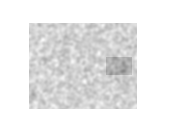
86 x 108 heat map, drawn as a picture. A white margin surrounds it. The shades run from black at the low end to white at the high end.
Odd patch: lower, in the middle right. Stripes: none. Ninth with the lowest average: middle right. Average level on the scale: 80%. Odd rows or columns: none. Grain: blotchy.
